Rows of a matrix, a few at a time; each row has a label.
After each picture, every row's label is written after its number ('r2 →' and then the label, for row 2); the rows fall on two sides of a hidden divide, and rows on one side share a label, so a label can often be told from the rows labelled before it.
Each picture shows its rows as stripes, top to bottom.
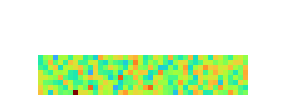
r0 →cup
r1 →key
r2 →key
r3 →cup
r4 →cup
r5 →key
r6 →key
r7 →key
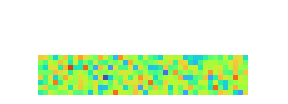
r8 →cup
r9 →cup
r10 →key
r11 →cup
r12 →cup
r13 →key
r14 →cup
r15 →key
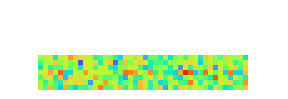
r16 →key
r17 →key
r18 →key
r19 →key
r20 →cup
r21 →key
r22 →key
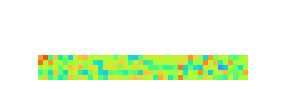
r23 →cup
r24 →key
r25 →key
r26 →cup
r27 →key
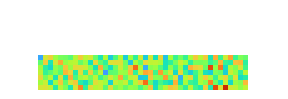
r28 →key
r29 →cup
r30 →key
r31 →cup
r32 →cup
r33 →cup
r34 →cup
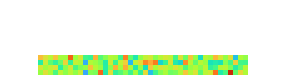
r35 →key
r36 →cup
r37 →key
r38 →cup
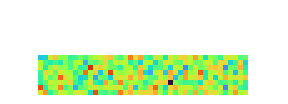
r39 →key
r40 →cup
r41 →key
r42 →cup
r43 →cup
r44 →key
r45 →cup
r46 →cup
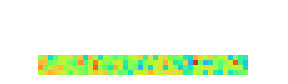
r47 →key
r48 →cup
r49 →cup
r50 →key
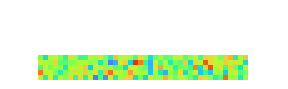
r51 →key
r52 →key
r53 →key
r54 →key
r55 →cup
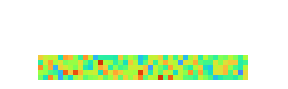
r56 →key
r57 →cup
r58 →cup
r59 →key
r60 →key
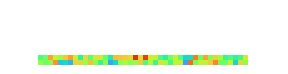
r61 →key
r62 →key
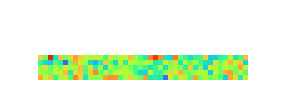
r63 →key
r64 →cup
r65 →cup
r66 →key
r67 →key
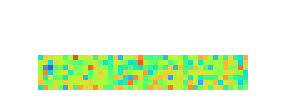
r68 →key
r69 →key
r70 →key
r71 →cup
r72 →key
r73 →key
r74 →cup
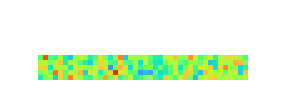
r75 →cup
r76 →cup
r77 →cup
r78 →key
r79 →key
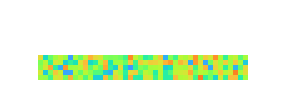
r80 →key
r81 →cup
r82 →key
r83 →cup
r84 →cup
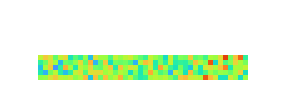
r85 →cup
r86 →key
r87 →key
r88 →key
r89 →key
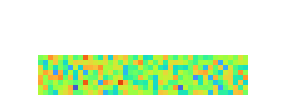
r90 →key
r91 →key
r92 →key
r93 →cup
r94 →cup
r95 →key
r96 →cup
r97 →cup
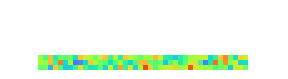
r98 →key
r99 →cup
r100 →cup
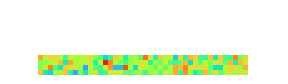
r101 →cup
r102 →key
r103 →key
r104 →cup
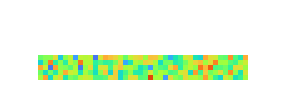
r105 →key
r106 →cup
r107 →cup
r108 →key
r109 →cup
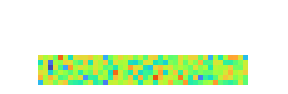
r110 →cup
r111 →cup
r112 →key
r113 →cup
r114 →key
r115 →cup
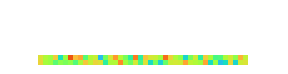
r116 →key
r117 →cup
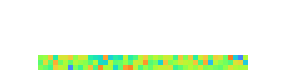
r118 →key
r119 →cup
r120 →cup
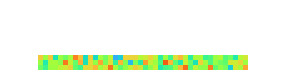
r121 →key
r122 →cup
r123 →key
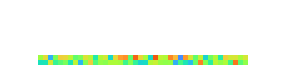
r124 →cup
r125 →cup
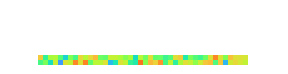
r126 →key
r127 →key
